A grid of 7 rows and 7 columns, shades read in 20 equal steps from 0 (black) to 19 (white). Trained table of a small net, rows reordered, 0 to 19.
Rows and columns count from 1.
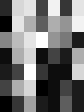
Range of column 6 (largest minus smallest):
10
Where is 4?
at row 1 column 6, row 5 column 4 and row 7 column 2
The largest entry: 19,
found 2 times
